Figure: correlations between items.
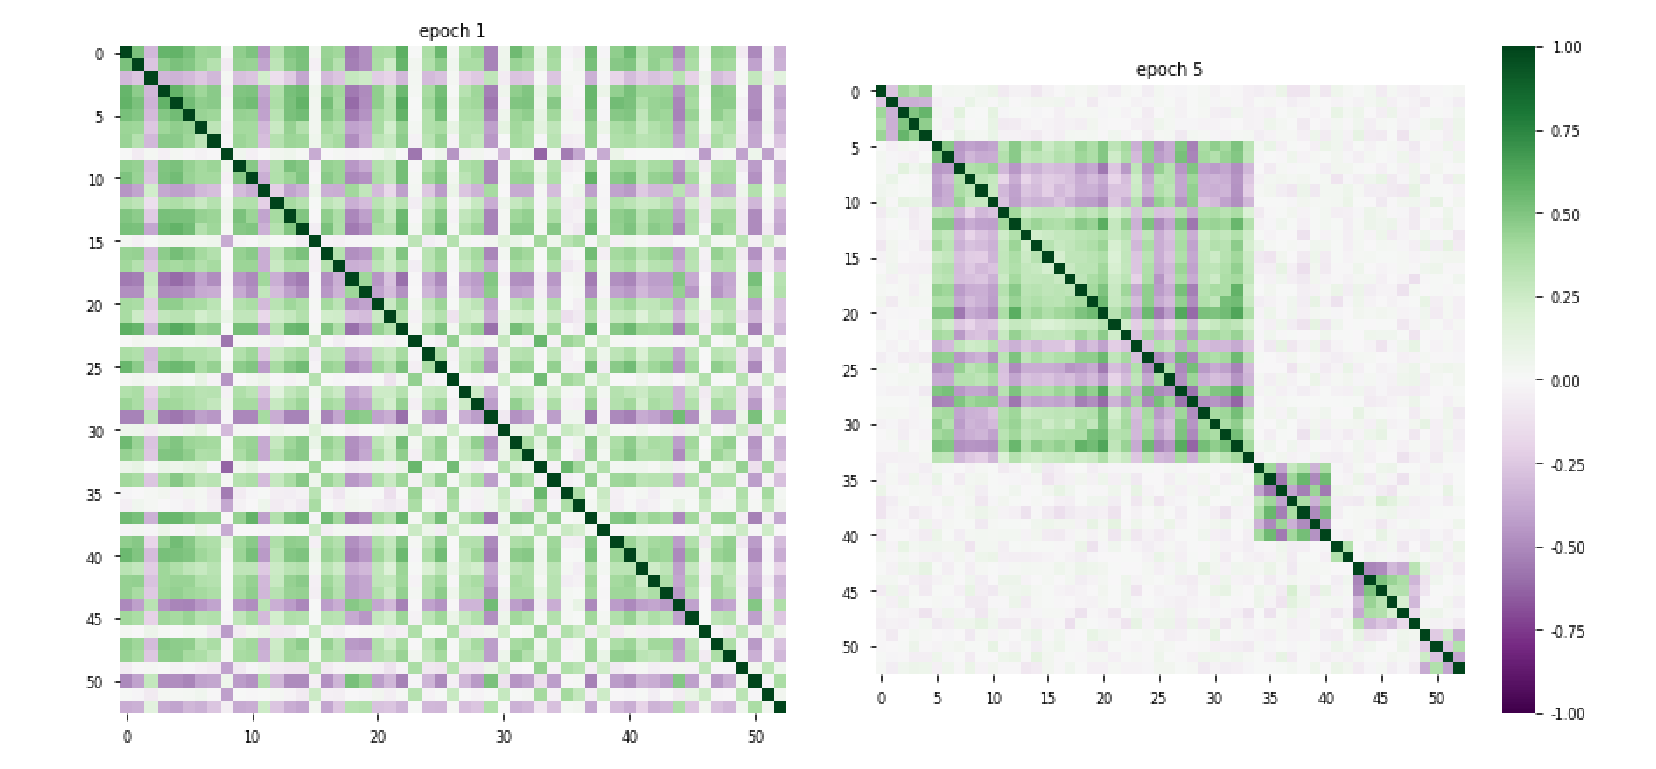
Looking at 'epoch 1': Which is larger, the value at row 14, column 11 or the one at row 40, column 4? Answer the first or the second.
the second
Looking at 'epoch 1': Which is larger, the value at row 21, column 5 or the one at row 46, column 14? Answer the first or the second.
the first
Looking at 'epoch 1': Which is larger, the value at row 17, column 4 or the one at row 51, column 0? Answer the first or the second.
the first
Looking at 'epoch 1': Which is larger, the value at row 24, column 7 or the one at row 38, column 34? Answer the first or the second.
the first
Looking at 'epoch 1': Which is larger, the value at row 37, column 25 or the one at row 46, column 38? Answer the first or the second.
the first
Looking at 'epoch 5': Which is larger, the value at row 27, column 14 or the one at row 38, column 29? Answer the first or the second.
the first
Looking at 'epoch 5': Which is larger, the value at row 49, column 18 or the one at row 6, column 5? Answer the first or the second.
the second
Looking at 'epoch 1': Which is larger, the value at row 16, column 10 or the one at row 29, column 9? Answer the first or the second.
the first
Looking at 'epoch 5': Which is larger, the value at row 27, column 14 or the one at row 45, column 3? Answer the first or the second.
the first
